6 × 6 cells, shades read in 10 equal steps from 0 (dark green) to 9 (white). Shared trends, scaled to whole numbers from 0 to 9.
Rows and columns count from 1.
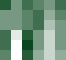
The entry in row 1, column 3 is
2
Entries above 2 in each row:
3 5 5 4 4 5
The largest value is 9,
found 2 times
